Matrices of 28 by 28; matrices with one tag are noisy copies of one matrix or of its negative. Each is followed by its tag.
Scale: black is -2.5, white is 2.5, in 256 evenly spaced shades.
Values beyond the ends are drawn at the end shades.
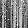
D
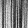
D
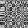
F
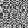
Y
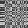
F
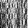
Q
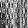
Q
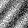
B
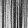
D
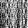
Q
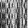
Q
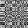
F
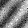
B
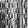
Q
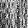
Q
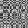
Y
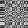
F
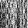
Q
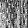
Q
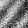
B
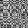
Y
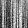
D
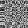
F
